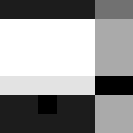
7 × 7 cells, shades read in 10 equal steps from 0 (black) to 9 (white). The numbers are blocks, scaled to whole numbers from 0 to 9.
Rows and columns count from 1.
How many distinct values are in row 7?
2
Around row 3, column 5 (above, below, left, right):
9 9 9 6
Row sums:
13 57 57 57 40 16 17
